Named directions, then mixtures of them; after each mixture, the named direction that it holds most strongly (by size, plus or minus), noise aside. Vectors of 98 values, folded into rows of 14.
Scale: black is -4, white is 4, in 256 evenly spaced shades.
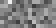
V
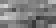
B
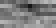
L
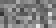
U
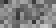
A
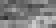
B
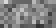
A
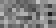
U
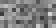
U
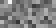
V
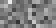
V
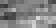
B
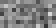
U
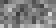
A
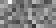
V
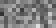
U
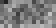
A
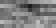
L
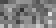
U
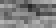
L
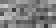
B
